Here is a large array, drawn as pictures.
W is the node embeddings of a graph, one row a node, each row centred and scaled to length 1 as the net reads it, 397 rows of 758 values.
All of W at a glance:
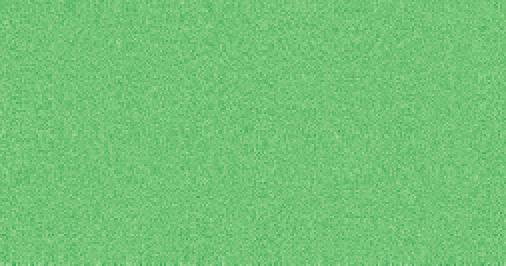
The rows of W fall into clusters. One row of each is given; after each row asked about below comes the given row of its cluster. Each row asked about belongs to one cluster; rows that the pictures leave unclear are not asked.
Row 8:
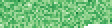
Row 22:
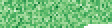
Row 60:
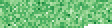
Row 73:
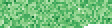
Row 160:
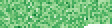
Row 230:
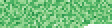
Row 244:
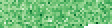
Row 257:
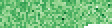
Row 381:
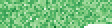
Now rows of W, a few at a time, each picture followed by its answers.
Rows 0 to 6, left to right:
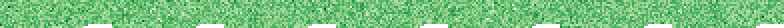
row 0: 8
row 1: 160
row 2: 230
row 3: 257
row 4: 381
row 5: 160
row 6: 60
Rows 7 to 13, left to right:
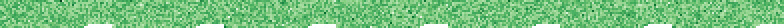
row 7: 160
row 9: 160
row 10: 60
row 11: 8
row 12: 257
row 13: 73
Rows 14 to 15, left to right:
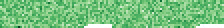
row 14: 160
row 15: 73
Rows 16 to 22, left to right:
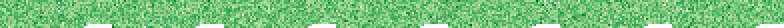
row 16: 160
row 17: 160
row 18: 381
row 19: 244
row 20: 8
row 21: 160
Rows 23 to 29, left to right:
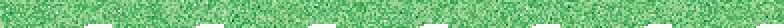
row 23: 60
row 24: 60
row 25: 22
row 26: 257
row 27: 73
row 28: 8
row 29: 244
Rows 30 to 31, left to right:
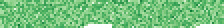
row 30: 60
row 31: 73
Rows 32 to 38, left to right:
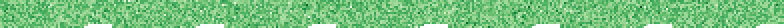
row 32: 60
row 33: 73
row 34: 60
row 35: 257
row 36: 22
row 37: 22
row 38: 381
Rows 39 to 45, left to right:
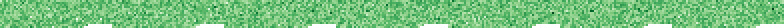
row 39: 73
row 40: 230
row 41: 230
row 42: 73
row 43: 8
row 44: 73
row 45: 230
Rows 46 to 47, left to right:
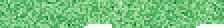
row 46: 160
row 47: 244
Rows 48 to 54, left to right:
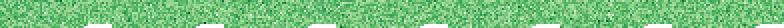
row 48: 160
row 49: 257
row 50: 22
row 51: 8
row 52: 230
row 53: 73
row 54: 22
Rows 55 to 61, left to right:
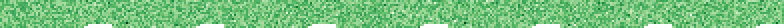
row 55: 257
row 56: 8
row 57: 381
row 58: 60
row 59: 230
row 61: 8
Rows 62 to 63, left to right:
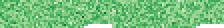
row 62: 8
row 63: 60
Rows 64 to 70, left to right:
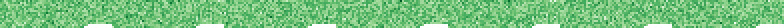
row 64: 381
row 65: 160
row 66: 73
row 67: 381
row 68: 160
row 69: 22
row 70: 160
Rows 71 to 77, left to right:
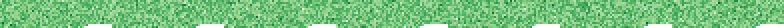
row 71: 73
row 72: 22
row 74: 381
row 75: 160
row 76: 257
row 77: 381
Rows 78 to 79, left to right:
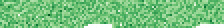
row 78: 8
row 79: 60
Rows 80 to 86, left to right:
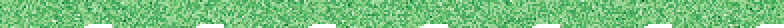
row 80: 244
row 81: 60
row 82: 244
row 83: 230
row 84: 160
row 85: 257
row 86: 73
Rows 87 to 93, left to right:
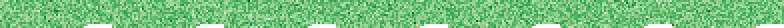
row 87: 22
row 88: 257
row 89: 22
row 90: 8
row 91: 381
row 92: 160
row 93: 8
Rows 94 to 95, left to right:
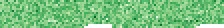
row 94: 244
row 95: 73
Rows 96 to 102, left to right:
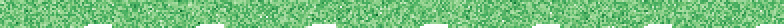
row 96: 230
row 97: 257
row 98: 60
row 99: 381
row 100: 244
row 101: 73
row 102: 73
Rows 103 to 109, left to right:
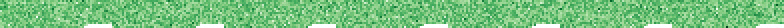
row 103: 60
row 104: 160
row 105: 257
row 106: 22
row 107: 60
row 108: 22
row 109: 381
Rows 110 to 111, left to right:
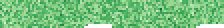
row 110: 244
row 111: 257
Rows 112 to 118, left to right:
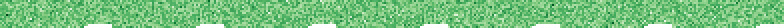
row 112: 381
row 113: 160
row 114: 160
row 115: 160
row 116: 381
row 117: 381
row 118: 60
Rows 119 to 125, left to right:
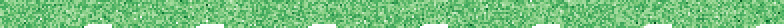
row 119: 60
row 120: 257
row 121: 244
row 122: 160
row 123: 257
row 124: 60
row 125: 230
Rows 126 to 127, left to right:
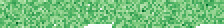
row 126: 230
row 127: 73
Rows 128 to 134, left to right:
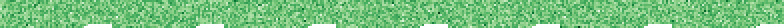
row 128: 22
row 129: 160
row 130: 22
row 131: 244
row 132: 230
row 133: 160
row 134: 244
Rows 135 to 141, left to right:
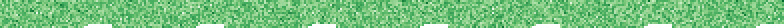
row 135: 73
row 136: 160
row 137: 257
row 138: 257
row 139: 381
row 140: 60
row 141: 244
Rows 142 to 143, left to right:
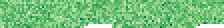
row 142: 60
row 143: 73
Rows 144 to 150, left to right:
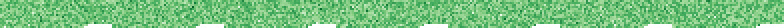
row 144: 230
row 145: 22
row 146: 257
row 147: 73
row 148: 73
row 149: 230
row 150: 60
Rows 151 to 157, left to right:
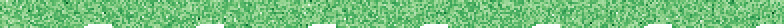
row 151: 244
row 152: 160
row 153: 257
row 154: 160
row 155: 257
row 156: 381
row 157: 160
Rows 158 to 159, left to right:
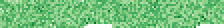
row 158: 60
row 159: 60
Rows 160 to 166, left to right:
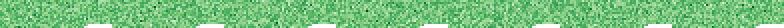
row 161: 381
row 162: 381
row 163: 73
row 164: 381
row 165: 257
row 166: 22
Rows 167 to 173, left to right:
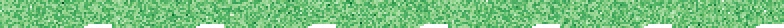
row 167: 244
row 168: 244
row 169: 381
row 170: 230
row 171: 244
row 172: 73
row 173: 22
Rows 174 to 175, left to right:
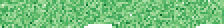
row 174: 381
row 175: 8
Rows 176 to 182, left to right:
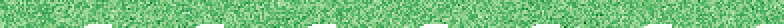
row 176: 60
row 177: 22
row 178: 257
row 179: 381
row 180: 73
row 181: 230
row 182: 230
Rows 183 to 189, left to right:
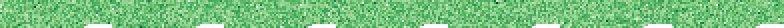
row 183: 22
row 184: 60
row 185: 257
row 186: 73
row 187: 160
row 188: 73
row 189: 381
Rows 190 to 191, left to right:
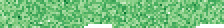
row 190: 244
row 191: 60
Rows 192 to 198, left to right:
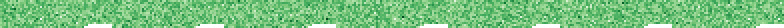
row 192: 60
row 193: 73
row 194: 73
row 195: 60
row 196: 244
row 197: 244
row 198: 244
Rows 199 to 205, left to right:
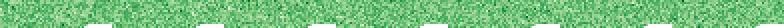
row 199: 60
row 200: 257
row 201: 22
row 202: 244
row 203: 22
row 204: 22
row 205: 381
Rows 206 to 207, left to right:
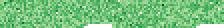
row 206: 22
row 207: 60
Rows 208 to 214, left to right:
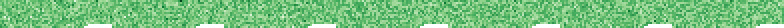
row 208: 160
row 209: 257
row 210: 22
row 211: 257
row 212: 8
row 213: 257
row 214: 8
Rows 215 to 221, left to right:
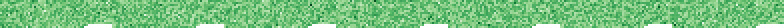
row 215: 381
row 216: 60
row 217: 381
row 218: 244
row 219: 244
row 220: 8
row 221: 381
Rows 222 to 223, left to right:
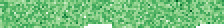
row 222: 60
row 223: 244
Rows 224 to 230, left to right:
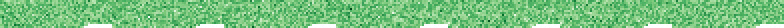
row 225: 8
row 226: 381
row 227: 60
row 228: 73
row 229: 73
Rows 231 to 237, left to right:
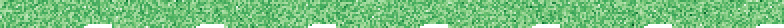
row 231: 22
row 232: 244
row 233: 60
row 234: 8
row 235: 230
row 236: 257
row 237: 8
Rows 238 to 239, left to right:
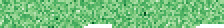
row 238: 73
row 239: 230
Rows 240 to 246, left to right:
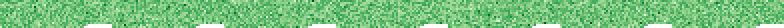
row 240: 381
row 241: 22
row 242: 60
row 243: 8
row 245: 381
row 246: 230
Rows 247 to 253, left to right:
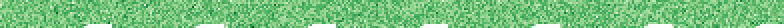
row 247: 22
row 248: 22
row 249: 60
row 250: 160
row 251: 22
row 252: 60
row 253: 381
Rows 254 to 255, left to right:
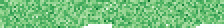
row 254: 60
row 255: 230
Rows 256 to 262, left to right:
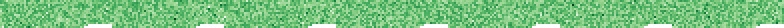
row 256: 60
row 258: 257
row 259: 230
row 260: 60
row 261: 230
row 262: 8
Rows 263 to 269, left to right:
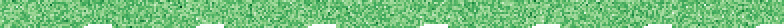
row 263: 73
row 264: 160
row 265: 73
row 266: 60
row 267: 257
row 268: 73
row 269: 22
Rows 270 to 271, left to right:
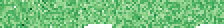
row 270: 257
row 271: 73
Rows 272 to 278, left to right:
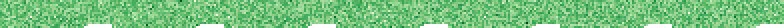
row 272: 160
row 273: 257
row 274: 160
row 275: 257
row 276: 8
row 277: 160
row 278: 230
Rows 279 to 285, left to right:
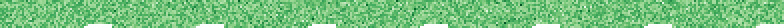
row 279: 381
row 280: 230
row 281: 73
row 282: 8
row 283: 160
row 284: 244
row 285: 60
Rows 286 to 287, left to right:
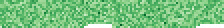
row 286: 381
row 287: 60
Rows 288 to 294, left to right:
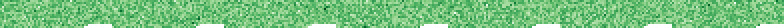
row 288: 8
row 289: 160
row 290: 230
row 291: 60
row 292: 257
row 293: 381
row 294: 244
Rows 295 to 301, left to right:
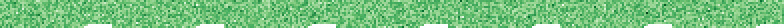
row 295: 230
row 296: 230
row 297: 381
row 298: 73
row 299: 160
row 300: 381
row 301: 8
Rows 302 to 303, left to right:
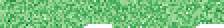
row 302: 22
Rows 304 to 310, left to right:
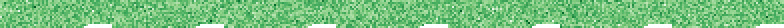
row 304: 22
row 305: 257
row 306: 73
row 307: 73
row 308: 381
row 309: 160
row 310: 230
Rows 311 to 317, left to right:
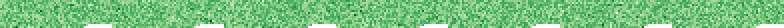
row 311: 22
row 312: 60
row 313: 244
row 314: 8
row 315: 73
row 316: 60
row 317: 230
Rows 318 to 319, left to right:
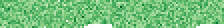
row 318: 8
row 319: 8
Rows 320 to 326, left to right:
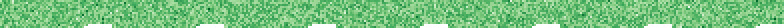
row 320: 73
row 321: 257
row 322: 60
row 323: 160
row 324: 160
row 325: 160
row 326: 73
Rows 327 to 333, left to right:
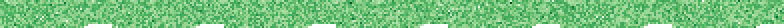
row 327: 60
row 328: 230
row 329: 230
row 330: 230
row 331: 244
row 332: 60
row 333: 60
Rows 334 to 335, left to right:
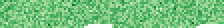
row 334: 8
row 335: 381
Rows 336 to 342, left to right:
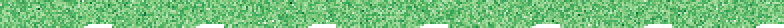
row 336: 257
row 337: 230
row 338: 244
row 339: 230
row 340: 381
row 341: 8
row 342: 381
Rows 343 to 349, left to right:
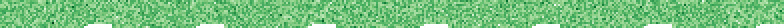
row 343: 381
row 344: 244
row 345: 60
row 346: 160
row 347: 8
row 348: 22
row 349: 60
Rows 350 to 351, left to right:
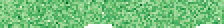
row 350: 244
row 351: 8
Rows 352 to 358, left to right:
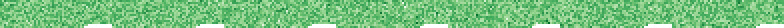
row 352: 8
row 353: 8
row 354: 381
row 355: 160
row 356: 60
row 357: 244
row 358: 244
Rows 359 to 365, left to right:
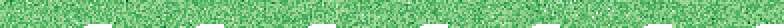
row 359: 22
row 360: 73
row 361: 160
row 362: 22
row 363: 230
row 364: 73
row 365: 60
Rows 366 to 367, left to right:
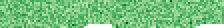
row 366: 160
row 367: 8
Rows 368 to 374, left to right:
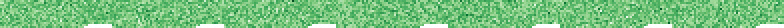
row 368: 230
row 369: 8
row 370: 381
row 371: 244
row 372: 160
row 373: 22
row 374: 381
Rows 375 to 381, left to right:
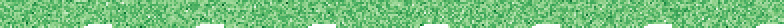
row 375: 8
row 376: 60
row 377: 244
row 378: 257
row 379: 381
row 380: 381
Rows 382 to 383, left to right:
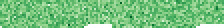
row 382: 160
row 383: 244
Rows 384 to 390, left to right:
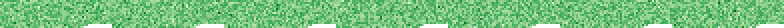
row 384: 8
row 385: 230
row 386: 8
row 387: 22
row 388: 230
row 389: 8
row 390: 381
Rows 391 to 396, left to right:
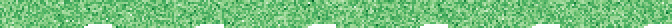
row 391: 244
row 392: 8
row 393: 230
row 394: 244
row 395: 230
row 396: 230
